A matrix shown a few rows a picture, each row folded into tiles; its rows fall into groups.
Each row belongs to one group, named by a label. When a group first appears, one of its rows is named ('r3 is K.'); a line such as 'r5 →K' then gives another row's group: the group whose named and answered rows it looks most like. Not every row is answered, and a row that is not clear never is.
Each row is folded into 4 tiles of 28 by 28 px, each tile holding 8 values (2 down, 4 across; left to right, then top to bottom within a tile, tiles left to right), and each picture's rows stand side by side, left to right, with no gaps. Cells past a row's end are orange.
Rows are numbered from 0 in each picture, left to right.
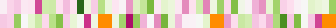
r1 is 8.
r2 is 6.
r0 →6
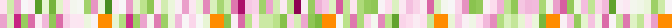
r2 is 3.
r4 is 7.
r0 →8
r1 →8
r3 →8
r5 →6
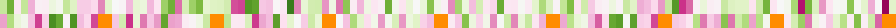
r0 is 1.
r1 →8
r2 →7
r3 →6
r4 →6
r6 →7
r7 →1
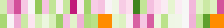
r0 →3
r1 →7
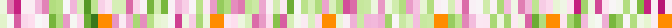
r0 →3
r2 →7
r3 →7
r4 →3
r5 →1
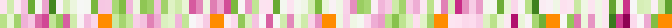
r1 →1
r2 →6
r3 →7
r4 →3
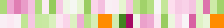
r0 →3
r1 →8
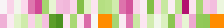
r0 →6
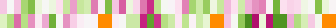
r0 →8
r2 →6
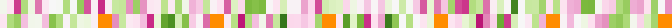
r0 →1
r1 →1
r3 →1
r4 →7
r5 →7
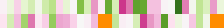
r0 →8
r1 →7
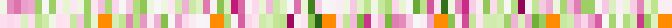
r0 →3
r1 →8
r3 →8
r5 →7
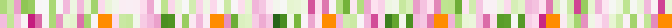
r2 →1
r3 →1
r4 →1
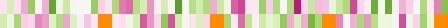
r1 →7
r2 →3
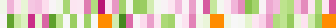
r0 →1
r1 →8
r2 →7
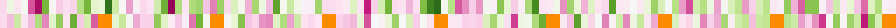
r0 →6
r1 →3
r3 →6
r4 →3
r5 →6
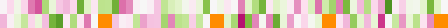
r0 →6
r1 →7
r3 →6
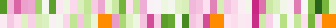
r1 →1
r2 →6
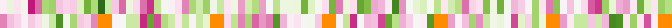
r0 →6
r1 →6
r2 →8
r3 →8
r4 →3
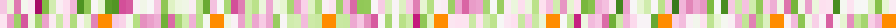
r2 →7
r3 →7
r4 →3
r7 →6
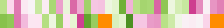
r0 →3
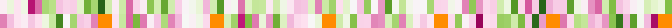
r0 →6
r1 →8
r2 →8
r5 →6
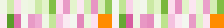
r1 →8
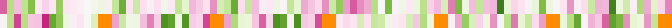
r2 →1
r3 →3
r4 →6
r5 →1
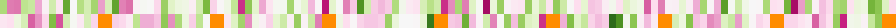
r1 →7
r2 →1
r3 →7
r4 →6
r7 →7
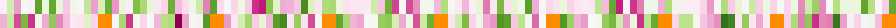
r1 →8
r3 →3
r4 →1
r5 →3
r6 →1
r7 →8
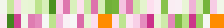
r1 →7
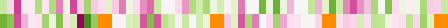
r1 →6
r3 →3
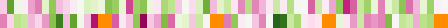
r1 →7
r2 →1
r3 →7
